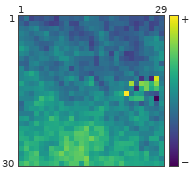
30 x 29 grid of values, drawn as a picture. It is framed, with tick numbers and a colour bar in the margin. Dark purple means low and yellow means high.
Roughest part: middle right. Odd patch: rougher, in the middle right. Slope: up to the bottom. Stripes: none.
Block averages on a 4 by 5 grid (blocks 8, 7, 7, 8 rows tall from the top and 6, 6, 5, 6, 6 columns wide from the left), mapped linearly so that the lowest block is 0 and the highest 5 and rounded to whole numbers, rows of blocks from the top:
1 1 1 0 0 / 2 1 1 1 2 / 3 3 3 2 2 / 4 5 5 4 3
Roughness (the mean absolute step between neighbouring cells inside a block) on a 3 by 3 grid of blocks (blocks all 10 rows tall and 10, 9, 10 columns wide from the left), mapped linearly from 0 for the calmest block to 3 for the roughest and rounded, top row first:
0 0 0 / 0 0 3 / 0 0 0
